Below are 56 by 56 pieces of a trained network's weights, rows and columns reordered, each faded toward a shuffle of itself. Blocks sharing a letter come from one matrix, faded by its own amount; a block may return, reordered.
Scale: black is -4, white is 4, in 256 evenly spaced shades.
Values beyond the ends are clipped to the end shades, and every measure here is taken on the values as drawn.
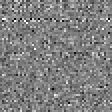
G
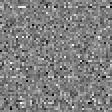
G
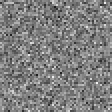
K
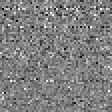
G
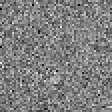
K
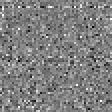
G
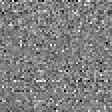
G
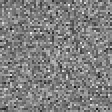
K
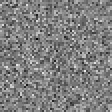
K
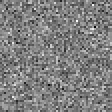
K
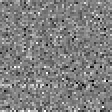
G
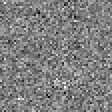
K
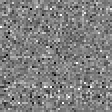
G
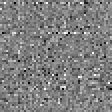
G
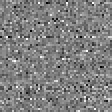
G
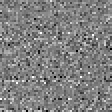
G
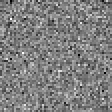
K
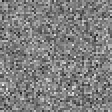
K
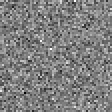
K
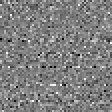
G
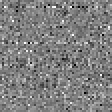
G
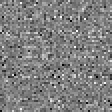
G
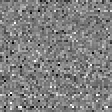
G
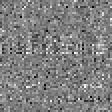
G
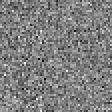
K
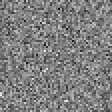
K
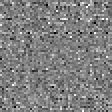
G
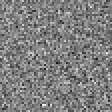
K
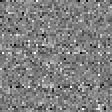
G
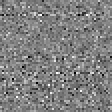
G
